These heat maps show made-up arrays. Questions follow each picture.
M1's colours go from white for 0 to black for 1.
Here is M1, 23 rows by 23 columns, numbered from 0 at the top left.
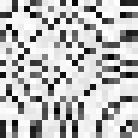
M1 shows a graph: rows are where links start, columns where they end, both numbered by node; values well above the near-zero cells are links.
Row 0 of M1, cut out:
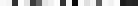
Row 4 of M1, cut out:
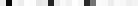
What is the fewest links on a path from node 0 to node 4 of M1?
3
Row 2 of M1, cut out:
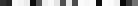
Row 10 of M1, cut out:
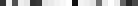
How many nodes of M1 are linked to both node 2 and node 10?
8
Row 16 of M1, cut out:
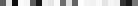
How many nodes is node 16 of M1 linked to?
9
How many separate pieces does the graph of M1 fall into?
2
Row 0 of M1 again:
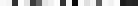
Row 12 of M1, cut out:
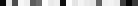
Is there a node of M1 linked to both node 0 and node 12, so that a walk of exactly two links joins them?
yes
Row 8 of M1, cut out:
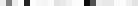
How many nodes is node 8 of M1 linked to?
4
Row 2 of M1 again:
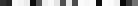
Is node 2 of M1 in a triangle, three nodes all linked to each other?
yes
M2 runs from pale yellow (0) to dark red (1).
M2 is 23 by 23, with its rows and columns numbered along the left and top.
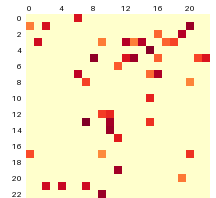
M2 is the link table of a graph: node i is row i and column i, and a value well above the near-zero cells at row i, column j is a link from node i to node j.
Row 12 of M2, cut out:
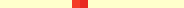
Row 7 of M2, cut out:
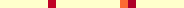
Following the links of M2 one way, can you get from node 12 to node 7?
no
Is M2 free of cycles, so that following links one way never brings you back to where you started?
yes
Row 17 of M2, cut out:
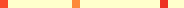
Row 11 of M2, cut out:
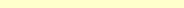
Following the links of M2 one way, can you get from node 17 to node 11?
yes
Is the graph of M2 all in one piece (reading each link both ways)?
yes
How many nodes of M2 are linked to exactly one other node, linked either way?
1
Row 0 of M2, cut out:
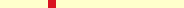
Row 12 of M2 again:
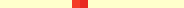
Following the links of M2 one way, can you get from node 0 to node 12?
no
